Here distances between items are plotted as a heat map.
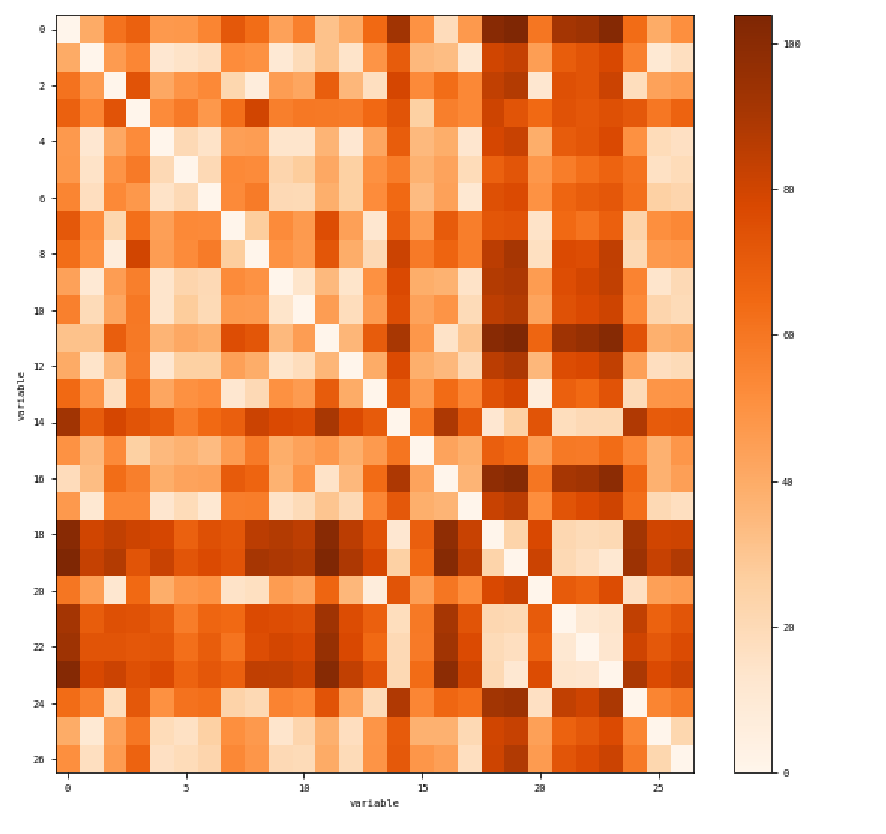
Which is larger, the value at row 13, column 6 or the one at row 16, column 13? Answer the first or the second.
the second
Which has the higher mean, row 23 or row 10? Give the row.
23
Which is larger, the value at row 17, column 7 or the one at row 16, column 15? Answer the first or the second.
the first
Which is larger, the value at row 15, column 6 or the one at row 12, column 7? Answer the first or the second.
the second
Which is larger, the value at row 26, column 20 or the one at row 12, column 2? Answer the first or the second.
the first
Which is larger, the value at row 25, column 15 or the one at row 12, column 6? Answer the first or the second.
the first
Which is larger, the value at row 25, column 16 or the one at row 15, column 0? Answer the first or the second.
the second
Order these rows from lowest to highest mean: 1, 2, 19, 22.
1, 2, 22, 19
